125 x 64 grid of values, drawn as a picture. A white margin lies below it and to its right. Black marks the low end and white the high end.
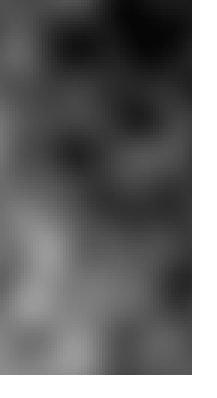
The top right is the ninth with the lowest average. The texture varies smoothly and slowly. The field climbs toward the bottom left. On average the colour sits 30% of the way up the scale.
